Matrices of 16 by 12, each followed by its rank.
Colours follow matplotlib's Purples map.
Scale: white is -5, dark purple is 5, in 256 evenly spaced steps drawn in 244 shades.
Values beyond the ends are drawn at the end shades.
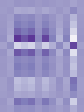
one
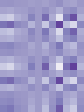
one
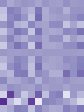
two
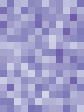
full rank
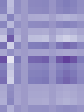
one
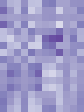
two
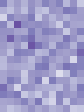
full rank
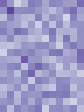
full rank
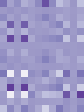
two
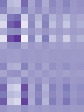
one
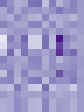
two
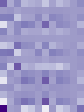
two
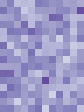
full rank
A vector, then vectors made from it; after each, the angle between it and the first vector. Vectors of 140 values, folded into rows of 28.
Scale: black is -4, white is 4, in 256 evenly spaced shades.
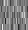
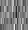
orthogonal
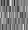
partly opposed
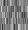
nearly opposite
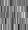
nearly parallel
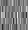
partly opposed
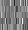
partly opposed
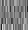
partly aligned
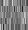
partly aligned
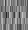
partly aligned
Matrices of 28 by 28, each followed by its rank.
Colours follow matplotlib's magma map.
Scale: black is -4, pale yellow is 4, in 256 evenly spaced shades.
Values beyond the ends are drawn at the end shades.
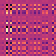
one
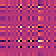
one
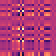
one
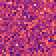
full rank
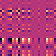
one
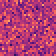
full rank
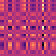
one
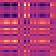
one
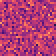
full rank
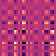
one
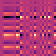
one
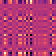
one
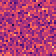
full rank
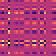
one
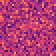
full rank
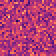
full rank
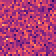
full rank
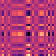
one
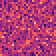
full rank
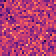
full rank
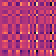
one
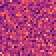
full rank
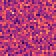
full rank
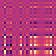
one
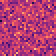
full rank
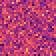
full rank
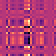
one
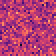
full rank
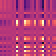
one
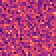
full rank
